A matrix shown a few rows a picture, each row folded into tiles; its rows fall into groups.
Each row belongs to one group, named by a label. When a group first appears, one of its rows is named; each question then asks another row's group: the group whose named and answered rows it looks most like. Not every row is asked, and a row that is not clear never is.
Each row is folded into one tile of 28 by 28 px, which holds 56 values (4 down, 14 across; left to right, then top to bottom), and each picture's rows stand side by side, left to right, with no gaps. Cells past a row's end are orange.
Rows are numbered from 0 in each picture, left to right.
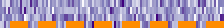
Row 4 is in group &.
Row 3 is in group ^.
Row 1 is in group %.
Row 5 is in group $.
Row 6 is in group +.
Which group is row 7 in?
%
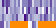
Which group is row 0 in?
%
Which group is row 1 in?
$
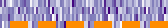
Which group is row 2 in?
^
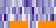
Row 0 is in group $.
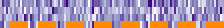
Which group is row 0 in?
%
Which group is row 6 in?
%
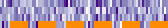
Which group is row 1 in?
^
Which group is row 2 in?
+
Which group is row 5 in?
%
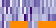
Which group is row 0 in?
%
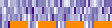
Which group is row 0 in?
^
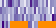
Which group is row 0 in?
&
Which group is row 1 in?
%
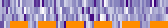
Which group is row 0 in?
%
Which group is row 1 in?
+
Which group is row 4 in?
+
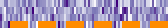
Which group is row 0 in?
^
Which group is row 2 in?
&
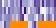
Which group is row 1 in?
+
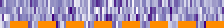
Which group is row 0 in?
$
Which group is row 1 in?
%
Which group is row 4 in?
%
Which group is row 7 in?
^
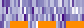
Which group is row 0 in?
%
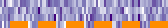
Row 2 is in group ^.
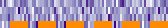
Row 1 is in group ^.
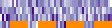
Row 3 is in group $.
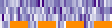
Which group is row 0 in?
$
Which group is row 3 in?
+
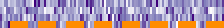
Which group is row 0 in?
^
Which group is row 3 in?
%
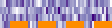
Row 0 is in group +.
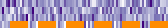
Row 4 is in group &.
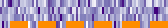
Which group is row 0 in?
&
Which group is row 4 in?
&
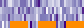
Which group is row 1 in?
&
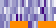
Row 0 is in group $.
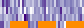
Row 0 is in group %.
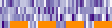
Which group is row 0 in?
&
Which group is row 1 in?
+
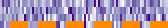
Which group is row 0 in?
%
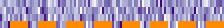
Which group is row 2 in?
%
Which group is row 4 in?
^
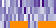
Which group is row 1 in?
+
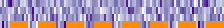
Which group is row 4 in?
+
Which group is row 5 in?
$
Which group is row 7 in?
&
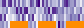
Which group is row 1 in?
+
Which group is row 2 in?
&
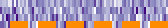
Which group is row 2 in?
^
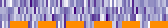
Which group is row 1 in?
%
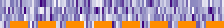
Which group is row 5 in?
&
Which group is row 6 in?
%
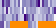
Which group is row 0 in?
%
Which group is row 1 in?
+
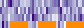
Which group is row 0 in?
&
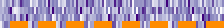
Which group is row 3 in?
%
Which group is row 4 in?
%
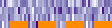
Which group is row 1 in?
^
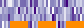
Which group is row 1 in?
%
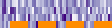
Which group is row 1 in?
^
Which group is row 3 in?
%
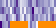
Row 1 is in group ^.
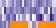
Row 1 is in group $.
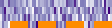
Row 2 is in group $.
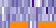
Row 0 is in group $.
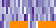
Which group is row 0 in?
%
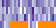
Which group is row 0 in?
%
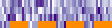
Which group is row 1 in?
$
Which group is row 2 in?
^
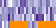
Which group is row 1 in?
$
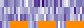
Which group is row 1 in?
+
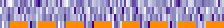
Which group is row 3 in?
^
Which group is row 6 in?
&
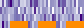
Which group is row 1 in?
%
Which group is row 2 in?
%
